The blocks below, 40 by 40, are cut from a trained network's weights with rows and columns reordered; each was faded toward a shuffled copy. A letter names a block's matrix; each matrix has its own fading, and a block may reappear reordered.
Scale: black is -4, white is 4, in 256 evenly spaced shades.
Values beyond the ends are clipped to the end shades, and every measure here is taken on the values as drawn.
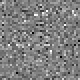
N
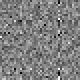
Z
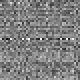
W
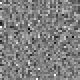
Z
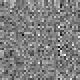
Z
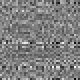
W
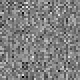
Z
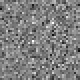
Z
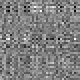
W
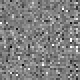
N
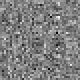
Z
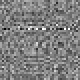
W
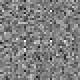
Z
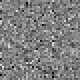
N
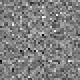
Z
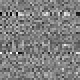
W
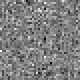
N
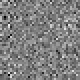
Z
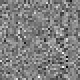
Z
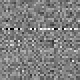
W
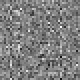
Z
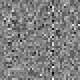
Z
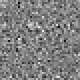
N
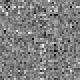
N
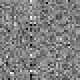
Z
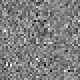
Z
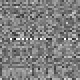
W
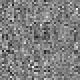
Z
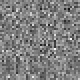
Z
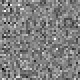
Z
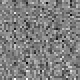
Z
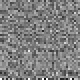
W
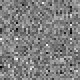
Z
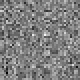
Z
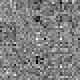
Z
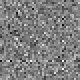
N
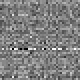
W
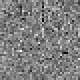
N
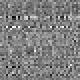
W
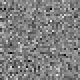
N
